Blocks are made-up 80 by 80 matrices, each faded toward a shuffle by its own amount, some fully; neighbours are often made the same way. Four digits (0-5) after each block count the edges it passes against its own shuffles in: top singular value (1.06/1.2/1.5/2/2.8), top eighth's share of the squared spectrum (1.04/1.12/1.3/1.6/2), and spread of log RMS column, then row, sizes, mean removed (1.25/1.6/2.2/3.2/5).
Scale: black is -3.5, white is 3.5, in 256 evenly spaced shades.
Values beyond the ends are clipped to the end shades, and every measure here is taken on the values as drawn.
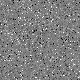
0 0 0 0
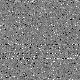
2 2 0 2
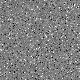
0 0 0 0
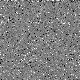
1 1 0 1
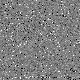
1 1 0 1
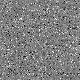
0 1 0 1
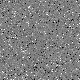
0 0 0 0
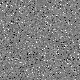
0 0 0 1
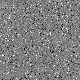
0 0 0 0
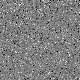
0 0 0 0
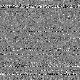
2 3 0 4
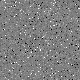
0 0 0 0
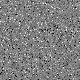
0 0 0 1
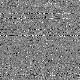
2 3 0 3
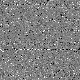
2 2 0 2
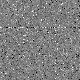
2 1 0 1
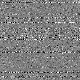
2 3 0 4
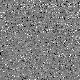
1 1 0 2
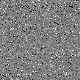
1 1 0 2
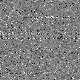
2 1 0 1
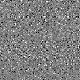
4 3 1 2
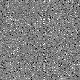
3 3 1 1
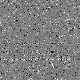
3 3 1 2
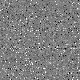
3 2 0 0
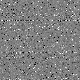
3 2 0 1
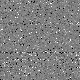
3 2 0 1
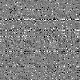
4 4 1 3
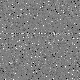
2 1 0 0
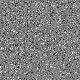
3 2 0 1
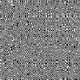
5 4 3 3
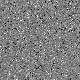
2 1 0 0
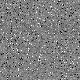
3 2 1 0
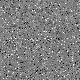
2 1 0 0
